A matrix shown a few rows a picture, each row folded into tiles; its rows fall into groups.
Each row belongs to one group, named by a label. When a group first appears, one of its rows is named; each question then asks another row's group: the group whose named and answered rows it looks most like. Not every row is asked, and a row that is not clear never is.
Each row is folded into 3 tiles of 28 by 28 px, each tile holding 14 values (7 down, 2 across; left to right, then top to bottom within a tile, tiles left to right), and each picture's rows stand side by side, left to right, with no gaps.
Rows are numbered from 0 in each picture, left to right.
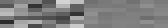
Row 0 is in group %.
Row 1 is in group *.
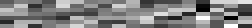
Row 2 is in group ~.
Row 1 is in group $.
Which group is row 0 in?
%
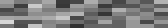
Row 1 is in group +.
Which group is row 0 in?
$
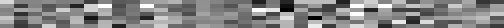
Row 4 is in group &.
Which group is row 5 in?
$
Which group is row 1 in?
%
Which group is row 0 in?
+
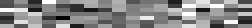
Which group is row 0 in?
~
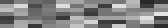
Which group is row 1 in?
$
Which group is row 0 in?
%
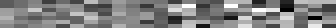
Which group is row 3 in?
~
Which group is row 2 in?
%
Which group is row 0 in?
*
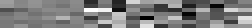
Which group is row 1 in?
~
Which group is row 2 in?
+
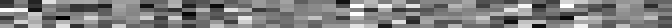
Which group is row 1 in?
$
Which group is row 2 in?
+
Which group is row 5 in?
$
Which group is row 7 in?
$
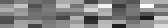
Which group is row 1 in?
%
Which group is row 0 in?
%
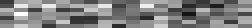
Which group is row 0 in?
&
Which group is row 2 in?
+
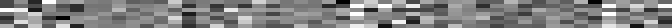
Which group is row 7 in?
&
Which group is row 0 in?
~
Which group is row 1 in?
*
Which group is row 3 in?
+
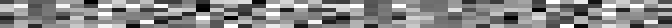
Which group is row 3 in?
&
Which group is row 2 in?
~
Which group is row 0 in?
%
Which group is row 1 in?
&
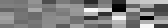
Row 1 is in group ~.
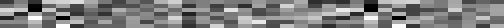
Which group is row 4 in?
~
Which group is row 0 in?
~
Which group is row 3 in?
$
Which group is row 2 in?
+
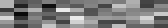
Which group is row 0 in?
+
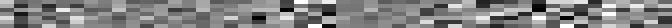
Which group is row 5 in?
$
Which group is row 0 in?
+
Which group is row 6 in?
~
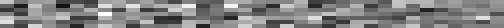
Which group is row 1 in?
&
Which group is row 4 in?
%
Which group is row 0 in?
$
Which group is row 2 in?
%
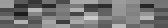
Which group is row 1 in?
$
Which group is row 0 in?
+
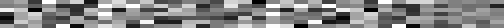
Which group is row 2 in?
%
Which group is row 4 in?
~
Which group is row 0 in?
~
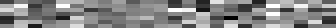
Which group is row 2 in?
~
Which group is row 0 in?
%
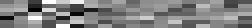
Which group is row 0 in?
~
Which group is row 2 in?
$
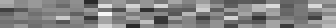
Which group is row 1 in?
&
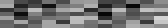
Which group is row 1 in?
+
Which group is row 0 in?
+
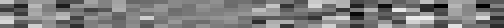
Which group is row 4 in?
+
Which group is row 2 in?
$
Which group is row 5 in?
$
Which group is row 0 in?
$
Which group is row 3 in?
%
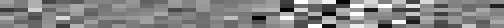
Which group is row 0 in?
*
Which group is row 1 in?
$
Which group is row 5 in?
+
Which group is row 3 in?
~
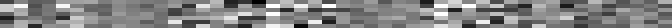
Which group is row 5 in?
&
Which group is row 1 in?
$
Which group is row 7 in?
+
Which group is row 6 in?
$
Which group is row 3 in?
&
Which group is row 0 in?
%
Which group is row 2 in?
$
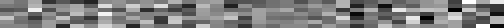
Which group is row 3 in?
*
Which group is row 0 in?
*
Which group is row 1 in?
&
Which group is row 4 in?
+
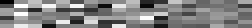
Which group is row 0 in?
&
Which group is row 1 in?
$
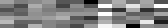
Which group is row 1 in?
&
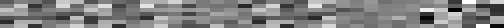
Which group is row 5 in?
~
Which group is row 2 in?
+
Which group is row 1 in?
%
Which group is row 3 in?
%
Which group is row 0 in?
%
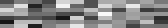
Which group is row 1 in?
&
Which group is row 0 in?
%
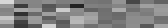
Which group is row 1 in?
*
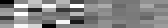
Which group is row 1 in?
%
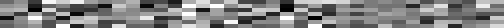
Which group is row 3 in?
~
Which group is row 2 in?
&
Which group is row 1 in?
$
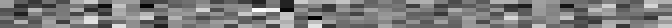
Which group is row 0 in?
+
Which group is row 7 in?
%
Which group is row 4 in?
+
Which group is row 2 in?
*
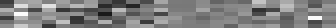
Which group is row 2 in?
*
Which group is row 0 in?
&
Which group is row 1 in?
+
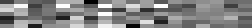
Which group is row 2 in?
$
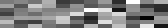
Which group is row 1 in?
~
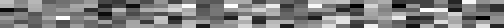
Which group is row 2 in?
%
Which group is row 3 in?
%
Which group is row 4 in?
$
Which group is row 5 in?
~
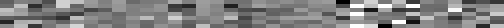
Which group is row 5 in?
*
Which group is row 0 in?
%
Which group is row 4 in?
&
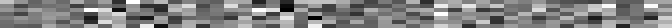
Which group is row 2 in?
%
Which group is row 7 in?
%
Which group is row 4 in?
+
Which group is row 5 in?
&
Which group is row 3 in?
~
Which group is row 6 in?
*
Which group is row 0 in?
+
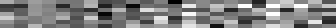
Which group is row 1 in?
+
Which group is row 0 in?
$
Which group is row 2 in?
&
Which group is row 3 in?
&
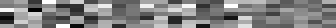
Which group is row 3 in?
+
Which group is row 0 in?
~
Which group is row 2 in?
%
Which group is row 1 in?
%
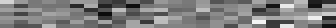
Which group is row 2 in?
*
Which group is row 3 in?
$
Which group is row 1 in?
+
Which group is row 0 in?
+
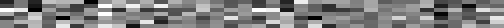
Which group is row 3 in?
~
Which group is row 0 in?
~
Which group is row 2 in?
*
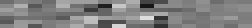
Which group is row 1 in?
$
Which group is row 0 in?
%
